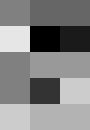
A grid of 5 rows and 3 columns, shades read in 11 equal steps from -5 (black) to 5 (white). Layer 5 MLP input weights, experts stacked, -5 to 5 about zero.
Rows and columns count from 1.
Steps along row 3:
up same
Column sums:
7 -6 1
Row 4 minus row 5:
-3 -5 1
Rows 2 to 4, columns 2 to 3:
-5 -4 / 1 1 / -3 3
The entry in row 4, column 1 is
0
